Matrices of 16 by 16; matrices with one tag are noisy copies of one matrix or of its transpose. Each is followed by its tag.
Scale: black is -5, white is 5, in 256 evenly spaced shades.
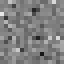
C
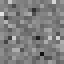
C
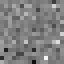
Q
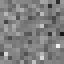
Q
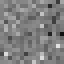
Q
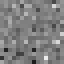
Q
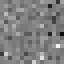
Q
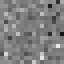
Q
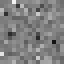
C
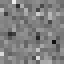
C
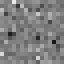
C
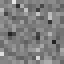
C
